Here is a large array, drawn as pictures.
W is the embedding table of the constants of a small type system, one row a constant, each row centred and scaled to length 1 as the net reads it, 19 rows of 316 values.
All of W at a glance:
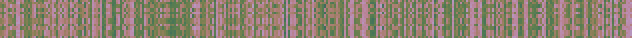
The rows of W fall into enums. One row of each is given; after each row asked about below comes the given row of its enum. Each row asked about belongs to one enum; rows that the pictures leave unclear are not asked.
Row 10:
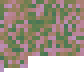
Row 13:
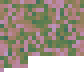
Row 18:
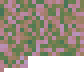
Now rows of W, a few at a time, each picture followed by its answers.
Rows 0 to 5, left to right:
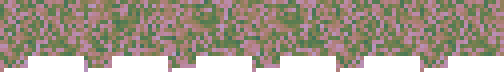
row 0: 18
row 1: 10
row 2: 13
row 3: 13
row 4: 18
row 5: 18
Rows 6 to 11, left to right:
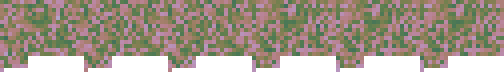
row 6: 13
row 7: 18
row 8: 18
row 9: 10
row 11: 10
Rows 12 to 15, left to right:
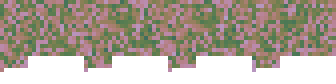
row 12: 18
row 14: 13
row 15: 10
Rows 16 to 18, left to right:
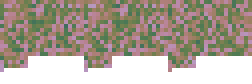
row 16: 10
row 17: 10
